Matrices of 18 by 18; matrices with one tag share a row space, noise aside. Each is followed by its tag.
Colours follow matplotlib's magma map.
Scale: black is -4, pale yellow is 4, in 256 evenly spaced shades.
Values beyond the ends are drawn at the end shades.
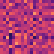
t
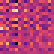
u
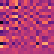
u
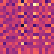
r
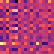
u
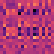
r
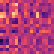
u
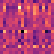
r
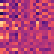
u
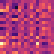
u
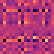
r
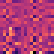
t
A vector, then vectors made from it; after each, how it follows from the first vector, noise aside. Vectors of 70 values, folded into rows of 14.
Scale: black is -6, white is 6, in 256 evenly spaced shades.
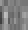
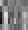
scaled up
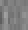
shrunk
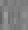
shrunk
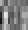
scaled up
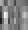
scaled up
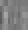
shrunk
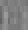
shrunk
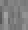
shrunk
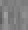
shrunk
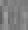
shrunk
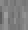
shrunk
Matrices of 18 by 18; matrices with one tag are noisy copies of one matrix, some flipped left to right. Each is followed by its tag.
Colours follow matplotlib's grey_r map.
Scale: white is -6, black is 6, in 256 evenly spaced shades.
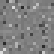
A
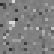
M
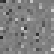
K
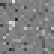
M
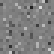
A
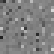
K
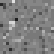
M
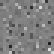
A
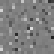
K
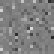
K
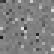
K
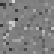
M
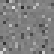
A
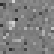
M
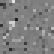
M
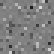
A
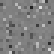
A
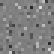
A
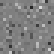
A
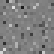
A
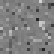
M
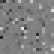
K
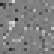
M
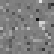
M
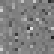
K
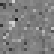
M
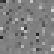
K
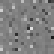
K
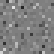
A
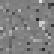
M
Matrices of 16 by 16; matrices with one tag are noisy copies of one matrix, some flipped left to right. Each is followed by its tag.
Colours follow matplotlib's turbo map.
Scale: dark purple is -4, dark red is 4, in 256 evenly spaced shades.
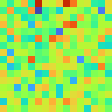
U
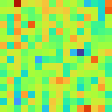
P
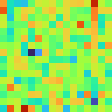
P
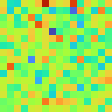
U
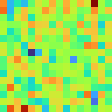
P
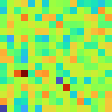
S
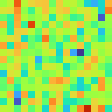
P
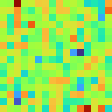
P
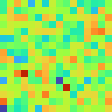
S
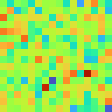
S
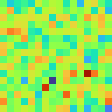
S
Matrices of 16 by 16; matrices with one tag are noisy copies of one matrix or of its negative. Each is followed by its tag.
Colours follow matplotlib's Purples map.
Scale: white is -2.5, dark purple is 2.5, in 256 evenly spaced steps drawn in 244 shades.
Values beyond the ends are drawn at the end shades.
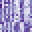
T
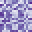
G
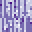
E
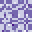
G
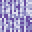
E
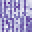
E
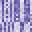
T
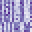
T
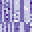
T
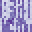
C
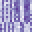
T
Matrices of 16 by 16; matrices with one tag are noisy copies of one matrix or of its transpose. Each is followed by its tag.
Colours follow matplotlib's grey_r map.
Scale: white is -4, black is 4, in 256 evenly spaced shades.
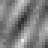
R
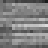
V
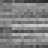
V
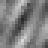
R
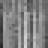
V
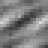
R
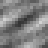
R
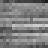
V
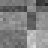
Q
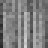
V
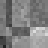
Q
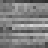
V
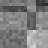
Q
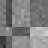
Q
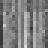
V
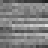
V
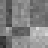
Q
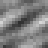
R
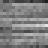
V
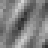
R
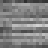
V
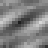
R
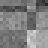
Q
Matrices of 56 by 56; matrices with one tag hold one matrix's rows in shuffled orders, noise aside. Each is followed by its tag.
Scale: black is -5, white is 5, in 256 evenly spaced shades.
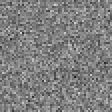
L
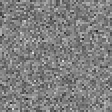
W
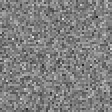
W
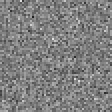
L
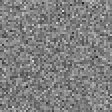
W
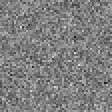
L
